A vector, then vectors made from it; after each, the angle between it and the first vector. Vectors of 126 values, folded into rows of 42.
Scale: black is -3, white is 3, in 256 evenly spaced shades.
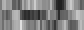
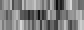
nearly parallel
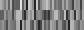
orthogonal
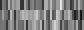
partly opposed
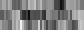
nearly parallel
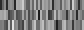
orthogonal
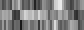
nearly opposite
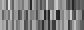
orthogonal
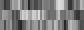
nearly opposite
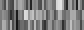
partly opposed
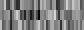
partly aligned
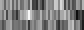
partly opposed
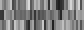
partly aligned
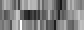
nearly parallel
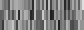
orthogonal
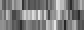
nearly opposite
